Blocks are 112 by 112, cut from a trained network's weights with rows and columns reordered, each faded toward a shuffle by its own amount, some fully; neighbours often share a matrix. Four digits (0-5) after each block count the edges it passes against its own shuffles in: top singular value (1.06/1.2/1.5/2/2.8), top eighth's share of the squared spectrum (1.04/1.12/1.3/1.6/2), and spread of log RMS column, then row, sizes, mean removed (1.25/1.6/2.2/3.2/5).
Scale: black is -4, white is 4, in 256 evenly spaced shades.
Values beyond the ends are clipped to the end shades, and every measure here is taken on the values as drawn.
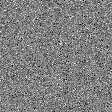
0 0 0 0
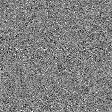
1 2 0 2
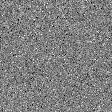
0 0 0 0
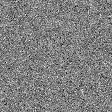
0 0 0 0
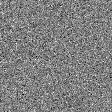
0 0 0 0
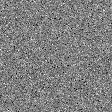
0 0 0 0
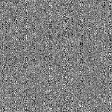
4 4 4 1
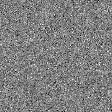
2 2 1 0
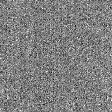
2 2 0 2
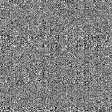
3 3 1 3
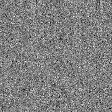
2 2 0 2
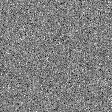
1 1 0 0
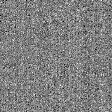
3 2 0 2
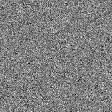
2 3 1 1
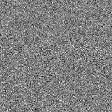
2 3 0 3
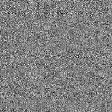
3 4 0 3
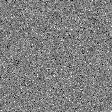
1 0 0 0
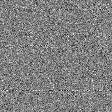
2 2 0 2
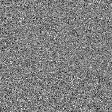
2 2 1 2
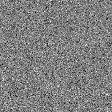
1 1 0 1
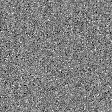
1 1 0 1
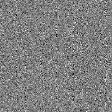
2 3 3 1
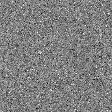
1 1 1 0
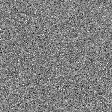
1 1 0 0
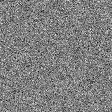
1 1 0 0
